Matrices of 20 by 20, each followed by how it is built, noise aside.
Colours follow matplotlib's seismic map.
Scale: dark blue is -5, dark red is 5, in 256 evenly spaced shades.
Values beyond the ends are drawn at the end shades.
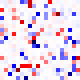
sparse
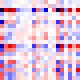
low rank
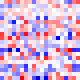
low rank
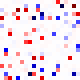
sparse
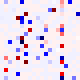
sparse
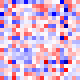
low rank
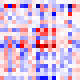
low rank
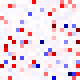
sparse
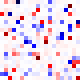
sparse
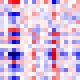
low rank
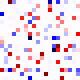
sparse
